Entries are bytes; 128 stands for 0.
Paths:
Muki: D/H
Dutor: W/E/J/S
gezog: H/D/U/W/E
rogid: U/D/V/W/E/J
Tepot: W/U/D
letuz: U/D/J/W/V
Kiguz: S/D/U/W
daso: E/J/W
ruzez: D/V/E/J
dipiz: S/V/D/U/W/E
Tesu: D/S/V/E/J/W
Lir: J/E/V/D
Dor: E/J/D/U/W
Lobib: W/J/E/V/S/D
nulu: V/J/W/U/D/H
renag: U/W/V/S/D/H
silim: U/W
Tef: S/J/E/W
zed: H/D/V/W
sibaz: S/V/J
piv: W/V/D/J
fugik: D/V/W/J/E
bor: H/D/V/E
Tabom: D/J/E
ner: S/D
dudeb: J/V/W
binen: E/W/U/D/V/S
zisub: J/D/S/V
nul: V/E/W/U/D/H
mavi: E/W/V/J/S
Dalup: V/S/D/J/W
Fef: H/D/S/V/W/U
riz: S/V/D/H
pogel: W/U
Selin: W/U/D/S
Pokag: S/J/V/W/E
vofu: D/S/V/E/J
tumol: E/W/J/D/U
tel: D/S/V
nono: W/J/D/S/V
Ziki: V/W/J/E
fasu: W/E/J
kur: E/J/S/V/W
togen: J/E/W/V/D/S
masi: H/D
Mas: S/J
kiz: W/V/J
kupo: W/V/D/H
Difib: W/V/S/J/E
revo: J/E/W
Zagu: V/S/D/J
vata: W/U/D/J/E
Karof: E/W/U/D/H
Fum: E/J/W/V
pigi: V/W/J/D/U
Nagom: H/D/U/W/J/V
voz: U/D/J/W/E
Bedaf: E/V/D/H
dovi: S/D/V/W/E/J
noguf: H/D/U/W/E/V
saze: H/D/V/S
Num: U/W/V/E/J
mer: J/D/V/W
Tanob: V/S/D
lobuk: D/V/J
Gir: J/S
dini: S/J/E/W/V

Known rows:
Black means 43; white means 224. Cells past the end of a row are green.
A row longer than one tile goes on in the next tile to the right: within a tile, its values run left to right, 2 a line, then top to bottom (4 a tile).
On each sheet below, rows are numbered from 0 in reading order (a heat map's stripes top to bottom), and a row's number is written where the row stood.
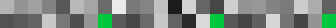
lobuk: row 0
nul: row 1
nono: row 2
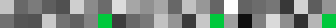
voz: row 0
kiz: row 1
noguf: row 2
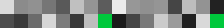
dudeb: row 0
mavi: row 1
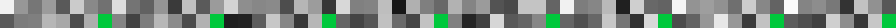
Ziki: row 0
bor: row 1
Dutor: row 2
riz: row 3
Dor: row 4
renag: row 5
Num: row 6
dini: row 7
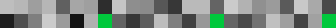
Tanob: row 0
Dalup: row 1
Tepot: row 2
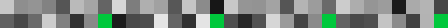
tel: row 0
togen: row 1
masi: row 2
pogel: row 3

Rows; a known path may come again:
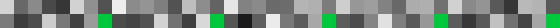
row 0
letuz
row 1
kur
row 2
Tef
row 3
ruzez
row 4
Tesu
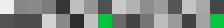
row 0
Fum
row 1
Tepot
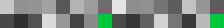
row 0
masi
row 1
dudeb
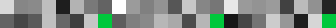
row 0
riz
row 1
Difib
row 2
mavi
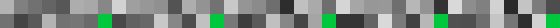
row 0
Tabom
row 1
sibaz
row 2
silim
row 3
Lir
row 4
kupo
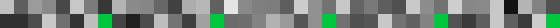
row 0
Selin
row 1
daso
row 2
fugik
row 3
voz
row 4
Bedaf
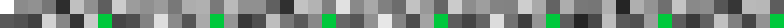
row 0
dini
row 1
fasu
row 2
Kiguz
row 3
rogid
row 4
nono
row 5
Muki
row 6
Dalup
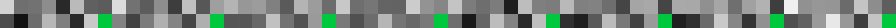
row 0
saze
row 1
bor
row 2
lobuk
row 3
vata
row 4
zed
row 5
Gir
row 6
ner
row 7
Num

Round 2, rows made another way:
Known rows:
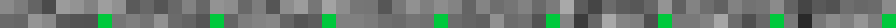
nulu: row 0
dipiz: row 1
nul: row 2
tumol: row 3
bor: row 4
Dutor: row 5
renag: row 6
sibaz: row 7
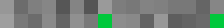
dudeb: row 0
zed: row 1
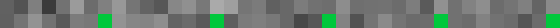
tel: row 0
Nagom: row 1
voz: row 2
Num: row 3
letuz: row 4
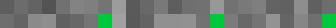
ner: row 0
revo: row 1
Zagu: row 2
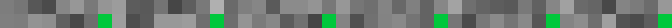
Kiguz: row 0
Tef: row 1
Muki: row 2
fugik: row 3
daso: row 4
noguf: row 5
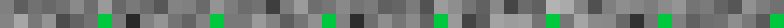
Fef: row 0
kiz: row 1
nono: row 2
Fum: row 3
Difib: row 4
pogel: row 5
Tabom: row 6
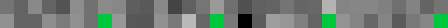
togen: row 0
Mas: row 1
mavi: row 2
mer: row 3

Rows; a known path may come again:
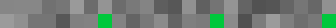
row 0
pigi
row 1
Zagu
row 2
Lobib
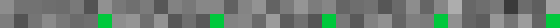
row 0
Num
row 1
masi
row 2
kupo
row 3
Tanob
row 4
Pokag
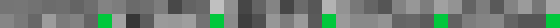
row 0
saze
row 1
dini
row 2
kur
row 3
Nagom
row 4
nul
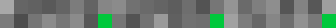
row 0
daso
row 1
dovi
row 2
dudeb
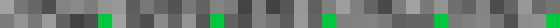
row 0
gezog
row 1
Lir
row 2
vofu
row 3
Dor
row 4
zisub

